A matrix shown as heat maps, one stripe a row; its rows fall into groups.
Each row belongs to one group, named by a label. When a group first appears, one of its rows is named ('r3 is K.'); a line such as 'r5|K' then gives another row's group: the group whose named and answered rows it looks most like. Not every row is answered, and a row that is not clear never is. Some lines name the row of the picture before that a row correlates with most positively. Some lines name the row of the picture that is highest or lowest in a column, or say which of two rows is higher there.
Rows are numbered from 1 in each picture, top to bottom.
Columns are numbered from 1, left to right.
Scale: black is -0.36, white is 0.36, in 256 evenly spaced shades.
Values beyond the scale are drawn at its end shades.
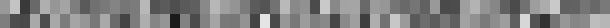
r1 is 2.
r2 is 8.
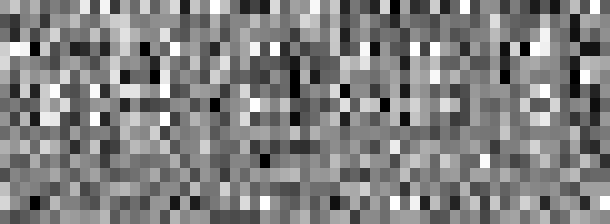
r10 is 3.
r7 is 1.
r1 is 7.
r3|1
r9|1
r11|1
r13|3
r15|8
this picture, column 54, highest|4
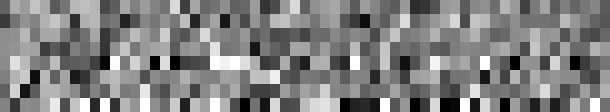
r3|1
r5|2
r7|2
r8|7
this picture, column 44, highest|5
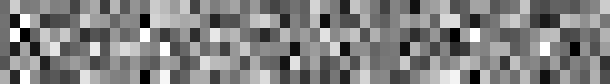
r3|2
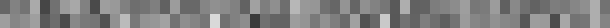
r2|7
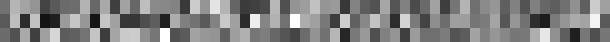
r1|7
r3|1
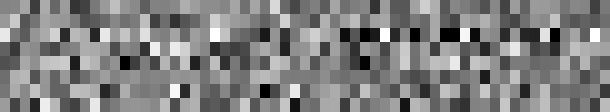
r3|7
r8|1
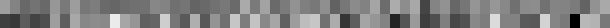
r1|8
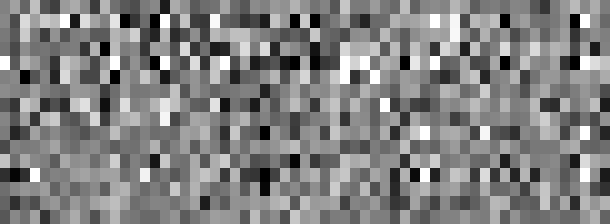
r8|7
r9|1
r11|3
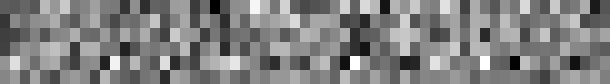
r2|3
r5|2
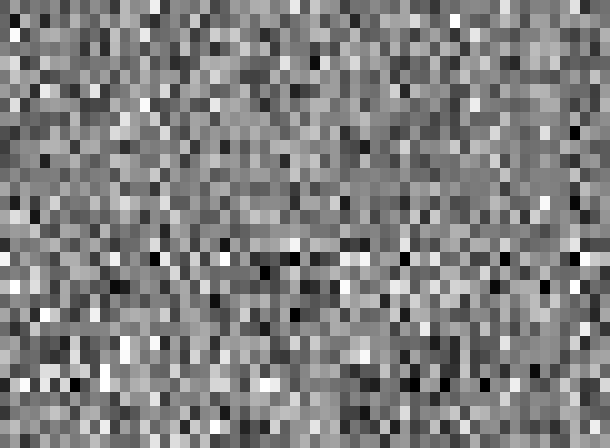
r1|3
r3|2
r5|2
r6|7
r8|2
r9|3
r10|1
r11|3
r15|1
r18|3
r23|1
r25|3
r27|7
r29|3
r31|7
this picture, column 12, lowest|21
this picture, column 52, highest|28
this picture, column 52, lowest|5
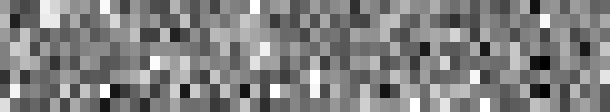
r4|8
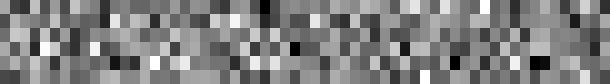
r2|2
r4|1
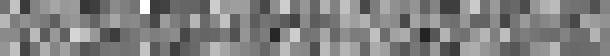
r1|2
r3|8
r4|2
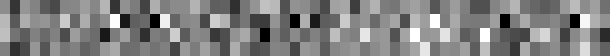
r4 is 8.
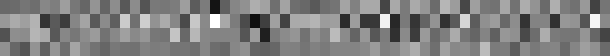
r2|7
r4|8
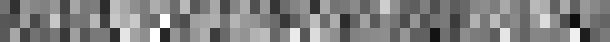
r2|1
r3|3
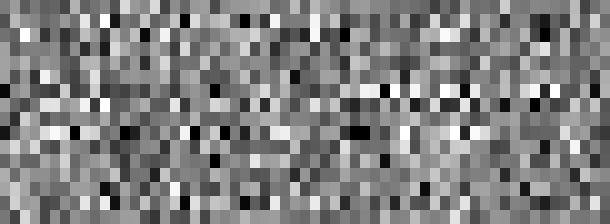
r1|3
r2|7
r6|1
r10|3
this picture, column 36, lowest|10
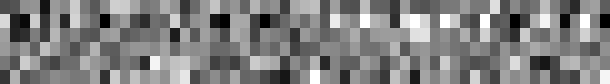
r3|8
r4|1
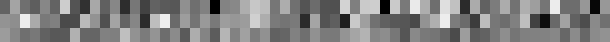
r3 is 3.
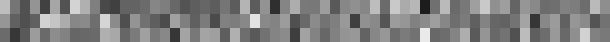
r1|8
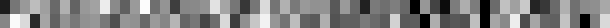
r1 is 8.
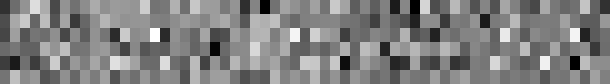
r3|3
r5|1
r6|7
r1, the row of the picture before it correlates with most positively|1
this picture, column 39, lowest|4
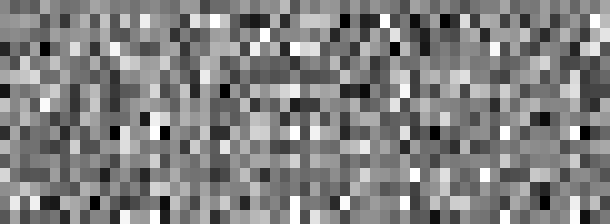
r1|1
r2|7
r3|8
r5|1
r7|3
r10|3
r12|3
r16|3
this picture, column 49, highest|13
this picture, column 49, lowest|3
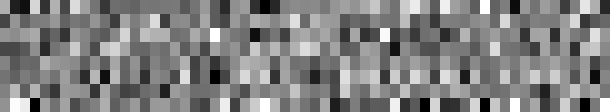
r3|7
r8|8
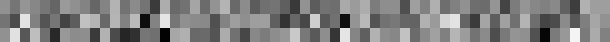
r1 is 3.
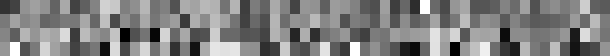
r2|7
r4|2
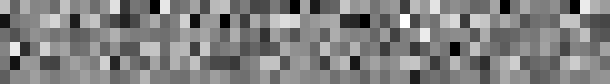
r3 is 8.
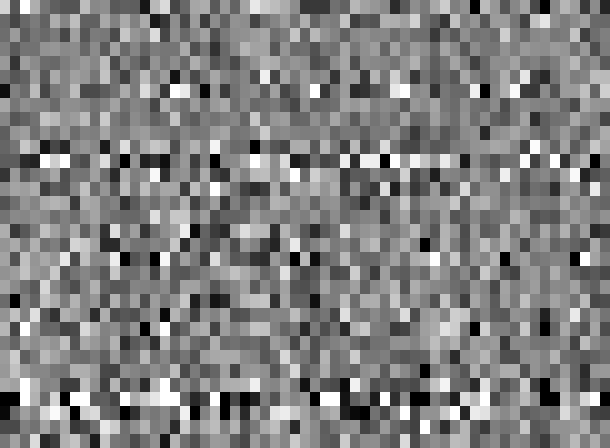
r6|8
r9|7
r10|8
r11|7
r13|3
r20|2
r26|2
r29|7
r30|3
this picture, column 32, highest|7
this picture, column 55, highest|2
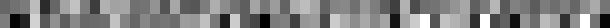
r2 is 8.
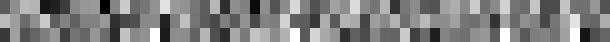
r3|3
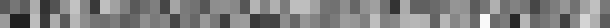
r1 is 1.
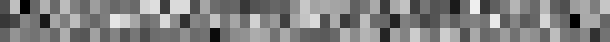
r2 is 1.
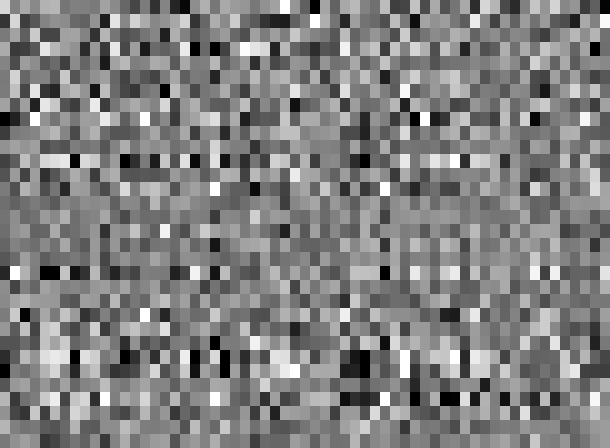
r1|2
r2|2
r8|1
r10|3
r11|7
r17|1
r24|1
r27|3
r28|8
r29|7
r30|8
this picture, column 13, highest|14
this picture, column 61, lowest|1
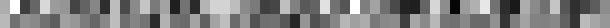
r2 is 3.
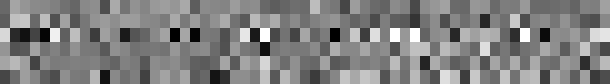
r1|2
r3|8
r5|8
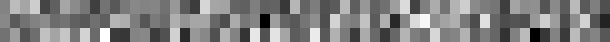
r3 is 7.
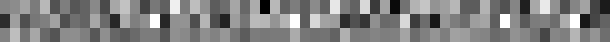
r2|3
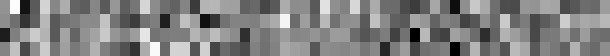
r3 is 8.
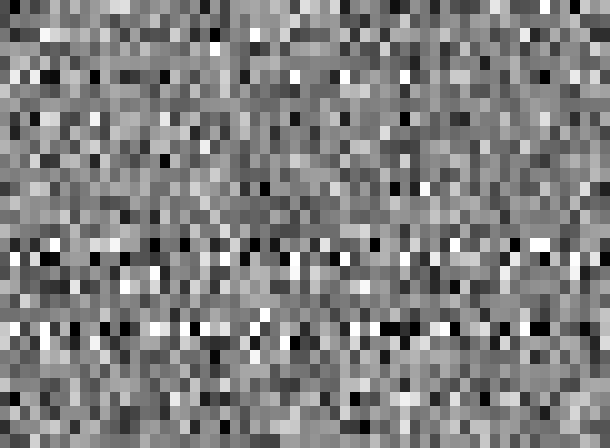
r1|1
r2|3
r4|7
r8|2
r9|1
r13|7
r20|3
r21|3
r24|2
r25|1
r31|3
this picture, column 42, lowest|24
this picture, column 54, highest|18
